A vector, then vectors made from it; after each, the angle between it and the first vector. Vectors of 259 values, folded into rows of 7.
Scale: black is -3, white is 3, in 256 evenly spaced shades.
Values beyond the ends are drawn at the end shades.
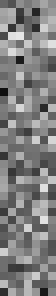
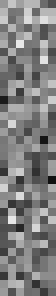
orthogonal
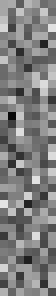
orthogonal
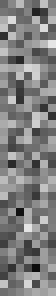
partly aligned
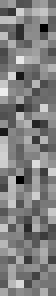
partly opposed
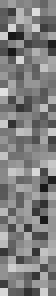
nearly opposite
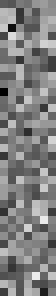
nearly parallel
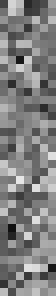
orthogonal
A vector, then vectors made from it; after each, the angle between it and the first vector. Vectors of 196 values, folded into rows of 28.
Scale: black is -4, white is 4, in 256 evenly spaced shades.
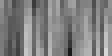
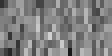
partly aligned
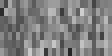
partly aligned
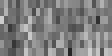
partly aligned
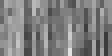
nearly opposite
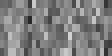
partly opposed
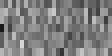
orthogonal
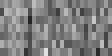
partly opposed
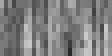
nearly parallel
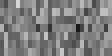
orthogonal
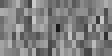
partly opposed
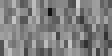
partly opposed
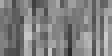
nearly parallel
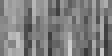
nearly opposite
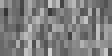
partly aligned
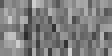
partly opposed
